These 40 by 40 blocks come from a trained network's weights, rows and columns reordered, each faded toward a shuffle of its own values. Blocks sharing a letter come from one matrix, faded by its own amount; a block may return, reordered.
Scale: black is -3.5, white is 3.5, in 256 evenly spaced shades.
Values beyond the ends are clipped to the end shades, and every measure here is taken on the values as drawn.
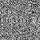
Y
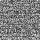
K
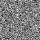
Y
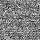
K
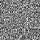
Y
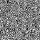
Y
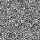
Y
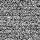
K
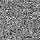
Y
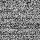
K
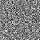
Y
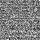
K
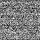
K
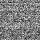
K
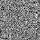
Y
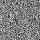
Y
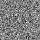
Y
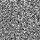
Y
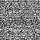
K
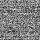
K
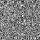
Y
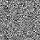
Y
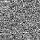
Y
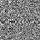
Y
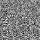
Y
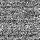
K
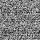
K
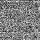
K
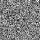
Y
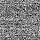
K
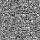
Y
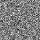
Y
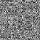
Y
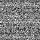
K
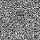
Y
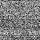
K
